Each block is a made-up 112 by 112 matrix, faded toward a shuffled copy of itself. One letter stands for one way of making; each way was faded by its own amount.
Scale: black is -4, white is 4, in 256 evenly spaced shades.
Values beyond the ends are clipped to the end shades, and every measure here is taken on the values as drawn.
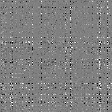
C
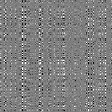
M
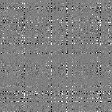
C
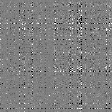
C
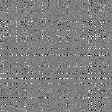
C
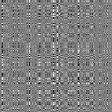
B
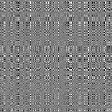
B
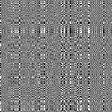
B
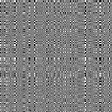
B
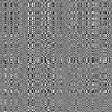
B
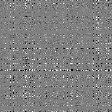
C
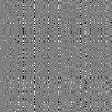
M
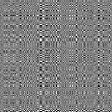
B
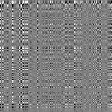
B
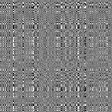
B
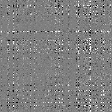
C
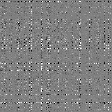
C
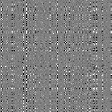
M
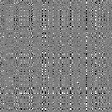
M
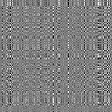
B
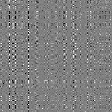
M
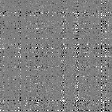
C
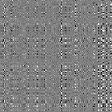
M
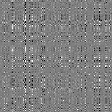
M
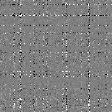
C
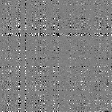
C
